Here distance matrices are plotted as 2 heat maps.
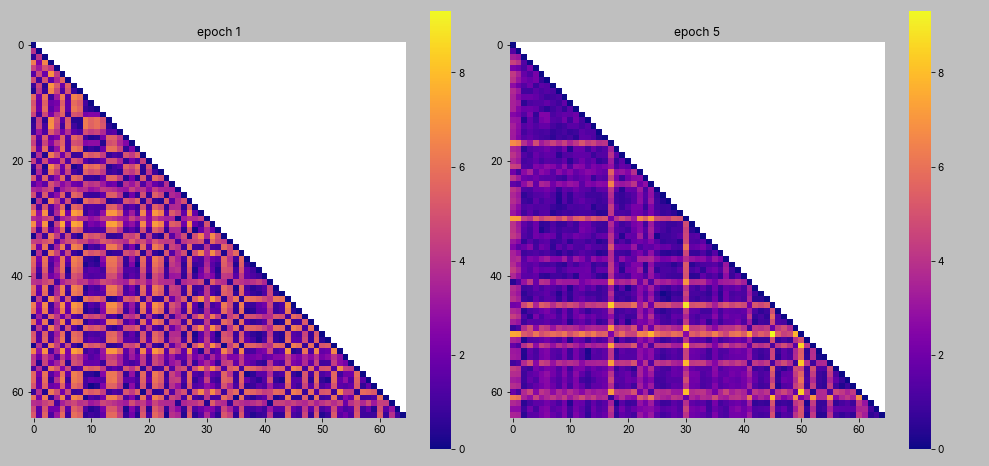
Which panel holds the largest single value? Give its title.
epoch 5
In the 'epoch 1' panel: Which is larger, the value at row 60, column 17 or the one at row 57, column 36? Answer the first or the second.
the second
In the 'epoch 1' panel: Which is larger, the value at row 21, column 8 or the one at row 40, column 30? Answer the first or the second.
the second
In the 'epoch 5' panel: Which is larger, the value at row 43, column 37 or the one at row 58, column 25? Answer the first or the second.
the first
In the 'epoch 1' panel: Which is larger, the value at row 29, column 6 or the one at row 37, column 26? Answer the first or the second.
the first
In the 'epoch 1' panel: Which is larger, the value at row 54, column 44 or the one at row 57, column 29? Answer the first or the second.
the first
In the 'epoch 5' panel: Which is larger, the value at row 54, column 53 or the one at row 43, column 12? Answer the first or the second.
the second
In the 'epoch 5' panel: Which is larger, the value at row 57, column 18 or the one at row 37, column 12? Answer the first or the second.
the second
